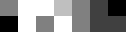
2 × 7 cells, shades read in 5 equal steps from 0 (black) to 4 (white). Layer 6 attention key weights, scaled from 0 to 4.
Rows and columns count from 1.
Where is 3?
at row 1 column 4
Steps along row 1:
up same down down down down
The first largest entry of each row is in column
2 2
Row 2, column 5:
2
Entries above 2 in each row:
3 2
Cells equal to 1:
3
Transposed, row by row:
2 0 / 4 4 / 4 2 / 3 4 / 2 2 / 1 1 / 0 1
